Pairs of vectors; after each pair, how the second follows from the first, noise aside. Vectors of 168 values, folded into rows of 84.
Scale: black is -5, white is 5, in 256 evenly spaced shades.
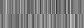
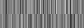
negated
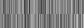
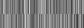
negated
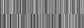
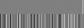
partly zeroed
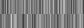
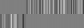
partly zeroed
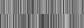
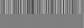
partly zeroed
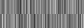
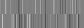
partly zeroed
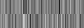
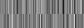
shuffled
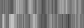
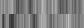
negated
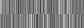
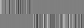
partly zeroed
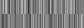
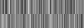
negated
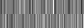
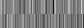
negated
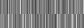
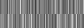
copied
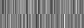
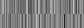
negated
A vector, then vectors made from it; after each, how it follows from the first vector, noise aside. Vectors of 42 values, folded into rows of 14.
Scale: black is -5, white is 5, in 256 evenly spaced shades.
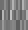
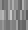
sign-scrambled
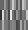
scaled up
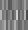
reversed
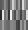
scaled up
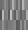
copied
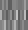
reversed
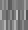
reversed
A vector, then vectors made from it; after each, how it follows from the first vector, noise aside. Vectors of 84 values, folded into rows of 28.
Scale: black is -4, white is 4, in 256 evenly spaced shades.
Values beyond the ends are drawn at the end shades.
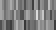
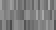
shrunk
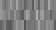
shrunk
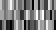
scaled up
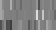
partly zeroed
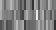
copied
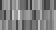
reversed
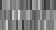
reversed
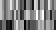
scaled up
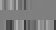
partly zeroed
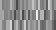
sign-scrambled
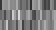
reversed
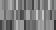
copied
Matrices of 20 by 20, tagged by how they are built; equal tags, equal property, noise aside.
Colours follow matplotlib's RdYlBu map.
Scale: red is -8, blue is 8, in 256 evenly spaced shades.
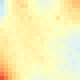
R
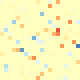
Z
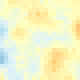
R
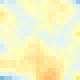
R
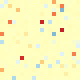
Z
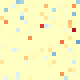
Z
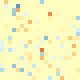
Z
